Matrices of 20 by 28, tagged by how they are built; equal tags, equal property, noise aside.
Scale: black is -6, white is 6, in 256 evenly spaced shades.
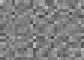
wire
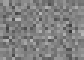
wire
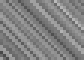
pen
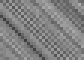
pen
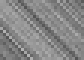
pen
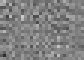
wire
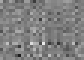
wire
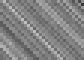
pen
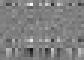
wire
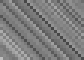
pen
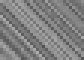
pen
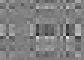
wire
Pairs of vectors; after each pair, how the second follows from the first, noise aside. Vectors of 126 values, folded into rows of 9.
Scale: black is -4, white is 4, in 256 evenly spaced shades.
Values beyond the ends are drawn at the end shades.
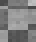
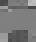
partly zeroed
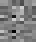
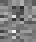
negated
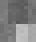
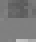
partly zeroed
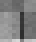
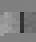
partly zeroed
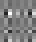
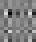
negated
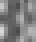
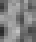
negated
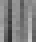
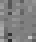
partly zeroed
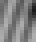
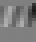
partly zeroed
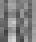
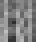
negated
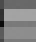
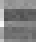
negated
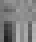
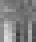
negated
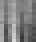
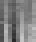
negated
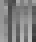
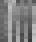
negated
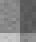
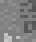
partly zeroed
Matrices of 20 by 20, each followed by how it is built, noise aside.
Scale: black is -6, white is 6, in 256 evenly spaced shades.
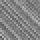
Toeplitz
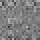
low rank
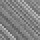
Toeplitz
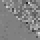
upper triangular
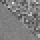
upper triangular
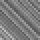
Toeplitz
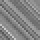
Toeplitz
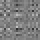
low rank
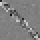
banded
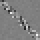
banded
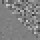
upper triangular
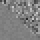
upper triangular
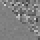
upper triangular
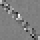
banded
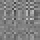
low rank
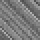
Toeplitz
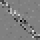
banded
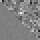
upper triangular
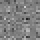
low rank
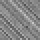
Toeplitz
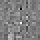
low rank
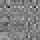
low rank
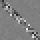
banded
